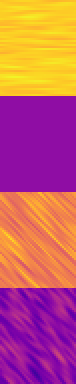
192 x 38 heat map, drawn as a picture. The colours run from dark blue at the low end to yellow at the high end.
The table splits into 4 rows of 1 panel. Panel 1,1: very high, streaked across, faint in contrast. Panel 2,1: low, flat. Panel 3,1: high, slanting down to the right. Panel 4,1: low, slanting down to the right.
